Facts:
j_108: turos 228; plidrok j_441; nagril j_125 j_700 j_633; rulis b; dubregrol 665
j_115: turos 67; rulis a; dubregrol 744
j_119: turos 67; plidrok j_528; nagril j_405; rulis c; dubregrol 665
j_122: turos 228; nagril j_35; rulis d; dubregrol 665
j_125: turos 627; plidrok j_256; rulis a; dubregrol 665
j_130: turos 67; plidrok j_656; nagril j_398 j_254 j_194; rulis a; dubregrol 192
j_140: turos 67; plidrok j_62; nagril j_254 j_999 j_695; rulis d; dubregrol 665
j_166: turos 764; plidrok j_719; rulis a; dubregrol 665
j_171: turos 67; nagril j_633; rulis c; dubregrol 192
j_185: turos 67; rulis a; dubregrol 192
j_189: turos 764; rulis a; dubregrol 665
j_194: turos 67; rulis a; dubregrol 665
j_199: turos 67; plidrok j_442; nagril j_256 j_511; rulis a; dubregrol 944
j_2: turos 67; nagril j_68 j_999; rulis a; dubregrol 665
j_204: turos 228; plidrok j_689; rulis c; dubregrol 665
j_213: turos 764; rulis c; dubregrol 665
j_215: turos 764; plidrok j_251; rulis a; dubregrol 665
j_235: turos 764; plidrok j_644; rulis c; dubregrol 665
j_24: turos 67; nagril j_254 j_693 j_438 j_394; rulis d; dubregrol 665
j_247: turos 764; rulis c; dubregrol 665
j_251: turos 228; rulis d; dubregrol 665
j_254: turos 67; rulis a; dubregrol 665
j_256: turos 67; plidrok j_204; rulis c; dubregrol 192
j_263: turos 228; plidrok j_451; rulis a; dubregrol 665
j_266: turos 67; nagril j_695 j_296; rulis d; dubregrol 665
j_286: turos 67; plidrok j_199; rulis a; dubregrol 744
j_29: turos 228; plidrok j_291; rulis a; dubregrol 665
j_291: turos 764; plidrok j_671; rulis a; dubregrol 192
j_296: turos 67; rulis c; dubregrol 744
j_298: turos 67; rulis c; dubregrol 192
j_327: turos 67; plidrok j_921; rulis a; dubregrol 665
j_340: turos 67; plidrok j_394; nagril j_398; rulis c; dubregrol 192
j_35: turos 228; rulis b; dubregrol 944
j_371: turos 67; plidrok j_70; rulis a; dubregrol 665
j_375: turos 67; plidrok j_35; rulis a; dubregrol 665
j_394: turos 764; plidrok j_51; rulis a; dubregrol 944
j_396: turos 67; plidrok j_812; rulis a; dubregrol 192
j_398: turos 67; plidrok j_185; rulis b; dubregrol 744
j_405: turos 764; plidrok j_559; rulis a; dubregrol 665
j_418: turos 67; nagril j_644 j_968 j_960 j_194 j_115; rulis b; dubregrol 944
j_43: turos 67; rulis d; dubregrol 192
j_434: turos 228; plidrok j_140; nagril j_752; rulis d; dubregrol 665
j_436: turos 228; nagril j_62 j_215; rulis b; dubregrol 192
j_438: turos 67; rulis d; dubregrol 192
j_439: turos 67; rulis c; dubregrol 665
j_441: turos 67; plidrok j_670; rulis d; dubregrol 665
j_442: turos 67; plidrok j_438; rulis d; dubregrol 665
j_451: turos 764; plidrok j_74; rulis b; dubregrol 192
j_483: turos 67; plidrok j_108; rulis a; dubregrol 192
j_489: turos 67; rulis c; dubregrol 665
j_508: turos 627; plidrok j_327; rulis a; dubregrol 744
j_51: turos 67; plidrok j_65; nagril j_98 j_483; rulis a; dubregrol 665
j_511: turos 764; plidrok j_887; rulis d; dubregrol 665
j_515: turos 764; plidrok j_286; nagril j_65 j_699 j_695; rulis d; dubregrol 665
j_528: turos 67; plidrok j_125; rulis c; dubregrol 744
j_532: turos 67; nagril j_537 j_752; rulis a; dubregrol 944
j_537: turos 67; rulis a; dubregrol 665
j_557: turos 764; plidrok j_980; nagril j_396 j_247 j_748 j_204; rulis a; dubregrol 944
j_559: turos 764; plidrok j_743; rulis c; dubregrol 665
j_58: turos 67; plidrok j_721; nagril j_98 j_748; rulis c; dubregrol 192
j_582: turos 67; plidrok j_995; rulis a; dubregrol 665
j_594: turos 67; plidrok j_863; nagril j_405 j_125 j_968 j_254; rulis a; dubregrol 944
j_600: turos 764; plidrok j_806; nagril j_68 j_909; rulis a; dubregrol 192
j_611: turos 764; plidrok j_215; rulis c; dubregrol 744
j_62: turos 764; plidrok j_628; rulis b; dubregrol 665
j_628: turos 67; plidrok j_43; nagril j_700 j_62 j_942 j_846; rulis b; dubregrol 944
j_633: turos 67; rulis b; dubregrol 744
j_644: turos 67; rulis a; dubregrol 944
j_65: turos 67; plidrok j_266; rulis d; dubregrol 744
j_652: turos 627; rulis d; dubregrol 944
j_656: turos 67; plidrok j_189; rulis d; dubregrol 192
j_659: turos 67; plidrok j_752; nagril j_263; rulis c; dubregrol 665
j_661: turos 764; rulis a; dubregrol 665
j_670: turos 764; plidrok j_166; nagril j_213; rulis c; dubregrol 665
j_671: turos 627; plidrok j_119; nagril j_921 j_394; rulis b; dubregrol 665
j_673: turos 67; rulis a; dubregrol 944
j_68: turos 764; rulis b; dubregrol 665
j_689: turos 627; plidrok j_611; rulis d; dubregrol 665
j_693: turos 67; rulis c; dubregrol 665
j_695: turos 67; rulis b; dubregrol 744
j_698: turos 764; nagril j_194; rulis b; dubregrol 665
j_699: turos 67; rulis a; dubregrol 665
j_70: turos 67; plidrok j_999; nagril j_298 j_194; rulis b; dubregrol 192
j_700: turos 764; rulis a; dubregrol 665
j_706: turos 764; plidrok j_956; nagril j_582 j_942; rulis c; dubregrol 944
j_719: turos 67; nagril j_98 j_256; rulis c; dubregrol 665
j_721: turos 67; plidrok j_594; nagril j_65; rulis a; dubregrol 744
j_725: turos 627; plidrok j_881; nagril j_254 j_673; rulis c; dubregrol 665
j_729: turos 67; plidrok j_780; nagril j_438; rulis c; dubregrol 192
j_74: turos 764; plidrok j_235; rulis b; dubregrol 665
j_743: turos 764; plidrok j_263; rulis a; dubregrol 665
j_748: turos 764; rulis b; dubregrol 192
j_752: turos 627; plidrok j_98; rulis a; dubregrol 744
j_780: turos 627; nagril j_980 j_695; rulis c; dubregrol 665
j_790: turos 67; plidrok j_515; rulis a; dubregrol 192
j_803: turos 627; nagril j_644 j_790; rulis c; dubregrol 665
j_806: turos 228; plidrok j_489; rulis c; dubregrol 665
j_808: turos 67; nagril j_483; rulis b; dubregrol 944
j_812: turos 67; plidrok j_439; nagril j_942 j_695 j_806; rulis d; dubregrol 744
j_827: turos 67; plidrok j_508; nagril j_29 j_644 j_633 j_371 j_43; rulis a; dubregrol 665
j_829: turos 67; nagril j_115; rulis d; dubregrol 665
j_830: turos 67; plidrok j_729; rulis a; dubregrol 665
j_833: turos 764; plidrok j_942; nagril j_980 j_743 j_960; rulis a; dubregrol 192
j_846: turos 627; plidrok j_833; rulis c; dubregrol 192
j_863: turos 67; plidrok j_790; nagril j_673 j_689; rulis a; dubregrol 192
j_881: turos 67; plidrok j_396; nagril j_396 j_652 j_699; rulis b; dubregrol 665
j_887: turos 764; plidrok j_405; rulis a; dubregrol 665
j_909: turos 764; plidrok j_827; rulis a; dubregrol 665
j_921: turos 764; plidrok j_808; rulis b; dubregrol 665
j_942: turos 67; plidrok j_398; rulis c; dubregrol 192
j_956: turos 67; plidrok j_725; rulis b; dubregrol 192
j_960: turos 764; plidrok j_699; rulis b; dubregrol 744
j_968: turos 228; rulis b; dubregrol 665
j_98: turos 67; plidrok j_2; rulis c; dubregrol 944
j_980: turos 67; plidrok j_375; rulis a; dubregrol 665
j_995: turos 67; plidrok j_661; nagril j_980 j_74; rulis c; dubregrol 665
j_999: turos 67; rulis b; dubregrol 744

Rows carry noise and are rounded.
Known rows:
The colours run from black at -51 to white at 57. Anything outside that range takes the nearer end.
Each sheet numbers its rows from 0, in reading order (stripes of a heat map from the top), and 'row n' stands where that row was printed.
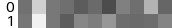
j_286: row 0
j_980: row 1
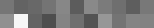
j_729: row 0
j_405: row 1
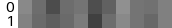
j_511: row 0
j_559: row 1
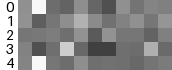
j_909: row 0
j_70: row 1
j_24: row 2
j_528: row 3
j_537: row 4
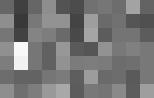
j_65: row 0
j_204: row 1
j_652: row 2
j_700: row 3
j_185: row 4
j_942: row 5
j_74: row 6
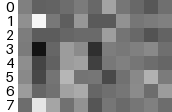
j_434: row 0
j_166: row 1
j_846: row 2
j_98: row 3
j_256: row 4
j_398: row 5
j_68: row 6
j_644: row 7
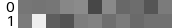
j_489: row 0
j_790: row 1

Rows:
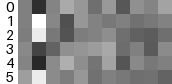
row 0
j_628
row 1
j_254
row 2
j_263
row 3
j_436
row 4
j_35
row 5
j_125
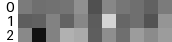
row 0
j_829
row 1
j_266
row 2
j_808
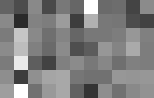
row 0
j_780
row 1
j_251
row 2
j_532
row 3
j_557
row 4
j_863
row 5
j_418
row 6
j_291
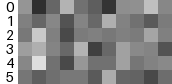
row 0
j_960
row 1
j_725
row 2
j_594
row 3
j_215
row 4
j_833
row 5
j_806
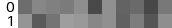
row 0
j_442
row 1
j_968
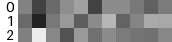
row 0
j_719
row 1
j_695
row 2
j_2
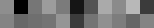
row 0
j_611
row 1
j_670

